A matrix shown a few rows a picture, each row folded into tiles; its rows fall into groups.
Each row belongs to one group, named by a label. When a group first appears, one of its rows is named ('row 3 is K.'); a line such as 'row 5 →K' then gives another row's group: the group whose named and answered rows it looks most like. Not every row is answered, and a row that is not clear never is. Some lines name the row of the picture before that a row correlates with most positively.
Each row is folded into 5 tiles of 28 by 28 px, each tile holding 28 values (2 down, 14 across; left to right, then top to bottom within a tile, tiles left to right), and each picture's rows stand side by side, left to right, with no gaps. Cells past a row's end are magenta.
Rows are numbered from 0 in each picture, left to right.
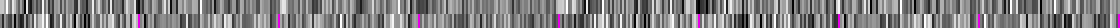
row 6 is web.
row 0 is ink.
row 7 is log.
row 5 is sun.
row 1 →web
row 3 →sun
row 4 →ink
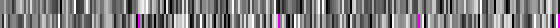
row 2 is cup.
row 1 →ink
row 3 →web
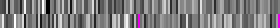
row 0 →cup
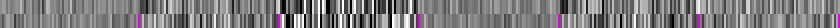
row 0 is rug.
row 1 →sun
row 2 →cup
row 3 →log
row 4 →sun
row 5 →rug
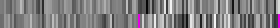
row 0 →rug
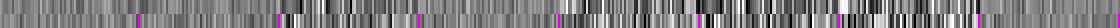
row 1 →sun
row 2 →cup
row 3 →rug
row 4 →ink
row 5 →cup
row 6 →ink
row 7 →rug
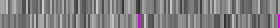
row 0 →ink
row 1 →log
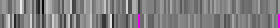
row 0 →rug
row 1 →log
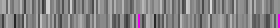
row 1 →rug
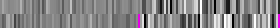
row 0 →rug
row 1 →web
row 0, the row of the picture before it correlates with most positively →1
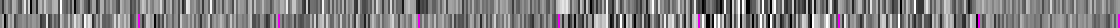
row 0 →web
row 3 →sun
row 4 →ink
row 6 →log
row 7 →rug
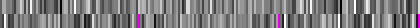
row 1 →rug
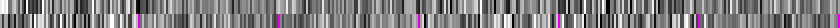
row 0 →ink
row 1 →sun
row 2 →ink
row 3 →web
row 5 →log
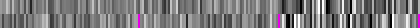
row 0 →ink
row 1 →log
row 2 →cup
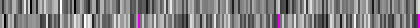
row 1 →sun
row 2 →sun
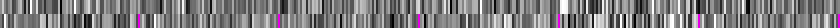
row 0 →log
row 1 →cup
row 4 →ink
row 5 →cup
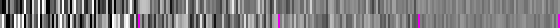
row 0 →cup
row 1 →ink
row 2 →sun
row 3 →rug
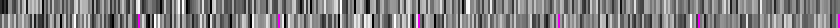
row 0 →sun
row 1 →cup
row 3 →rug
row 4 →log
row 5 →web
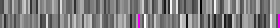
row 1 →log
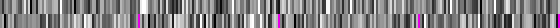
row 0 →web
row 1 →ink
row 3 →log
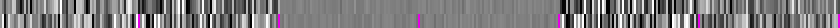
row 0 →web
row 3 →rug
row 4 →cup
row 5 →ink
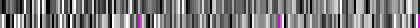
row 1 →cup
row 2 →web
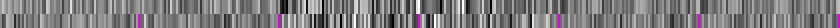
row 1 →log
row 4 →sun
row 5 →sun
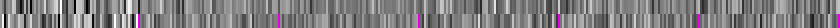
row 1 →rug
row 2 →ink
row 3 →log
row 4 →sun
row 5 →sun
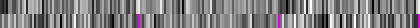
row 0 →sun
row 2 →sun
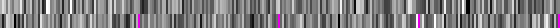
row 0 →rug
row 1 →sun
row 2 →web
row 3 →cup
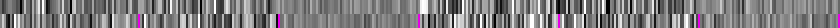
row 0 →cup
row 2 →log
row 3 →ink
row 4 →cup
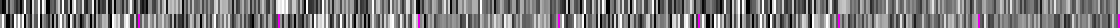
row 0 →cup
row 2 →ink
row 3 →web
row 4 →cup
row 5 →cup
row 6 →ink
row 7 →log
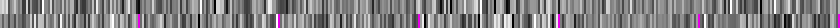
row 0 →ink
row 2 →sun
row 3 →web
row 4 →rug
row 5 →log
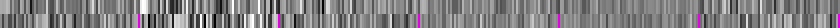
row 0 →ink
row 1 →ink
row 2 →rug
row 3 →ink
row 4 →log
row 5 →web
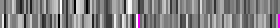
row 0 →web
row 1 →web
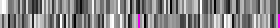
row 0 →ink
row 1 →web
